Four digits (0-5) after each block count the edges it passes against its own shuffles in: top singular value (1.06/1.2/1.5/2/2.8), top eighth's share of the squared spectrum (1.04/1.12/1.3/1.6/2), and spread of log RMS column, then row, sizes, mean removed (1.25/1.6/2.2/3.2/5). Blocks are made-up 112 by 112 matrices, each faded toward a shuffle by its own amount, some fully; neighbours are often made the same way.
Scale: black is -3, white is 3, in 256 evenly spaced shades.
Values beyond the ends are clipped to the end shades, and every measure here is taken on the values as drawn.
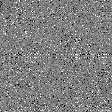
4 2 1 2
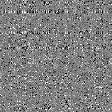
4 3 2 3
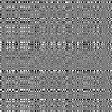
5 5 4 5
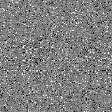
3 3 1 2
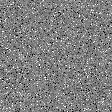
0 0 0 0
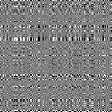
5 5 4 5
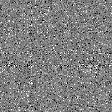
4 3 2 2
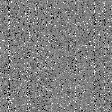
2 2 3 1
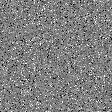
0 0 0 0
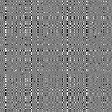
5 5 4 4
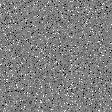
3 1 0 0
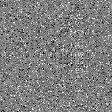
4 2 1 1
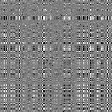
5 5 5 4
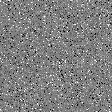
3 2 0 0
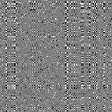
5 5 4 4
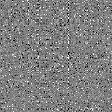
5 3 2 2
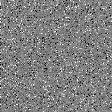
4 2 1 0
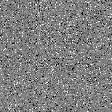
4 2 1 0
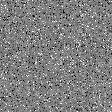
3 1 0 0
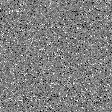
0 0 0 1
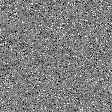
0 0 0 0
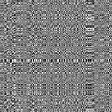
5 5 4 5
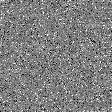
2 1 0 0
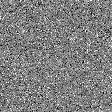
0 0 0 0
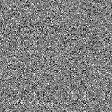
4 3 1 2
